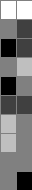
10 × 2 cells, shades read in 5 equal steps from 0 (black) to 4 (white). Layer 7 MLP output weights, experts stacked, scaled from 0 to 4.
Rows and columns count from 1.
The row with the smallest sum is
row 3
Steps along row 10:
down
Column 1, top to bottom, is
4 2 0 2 0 1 3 3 2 2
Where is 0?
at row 3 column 1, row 5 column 1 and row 10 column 2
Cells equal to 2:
8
